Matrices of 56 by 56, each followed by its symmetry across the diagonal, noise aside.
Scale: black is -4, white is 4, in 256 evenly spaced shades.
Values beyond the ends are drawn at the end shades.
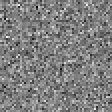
antisymmetric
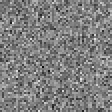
neither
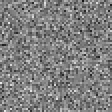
antisymmetric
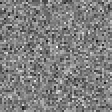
neither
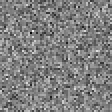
antisymmetric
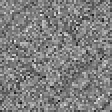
symmetric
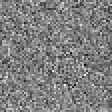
antisymmetric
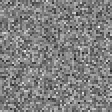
neither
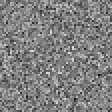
symmetric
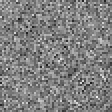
symmetric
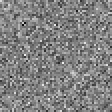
symmetric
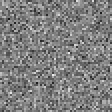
neither
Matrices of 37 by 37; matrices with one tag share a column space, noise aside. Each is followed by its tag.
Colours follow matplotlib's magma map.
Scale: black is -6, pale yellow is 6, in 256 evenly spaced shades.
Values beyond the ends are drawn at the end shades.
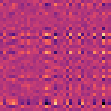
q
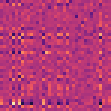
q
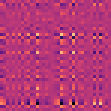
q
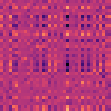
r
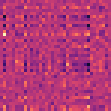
r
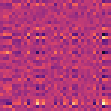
q
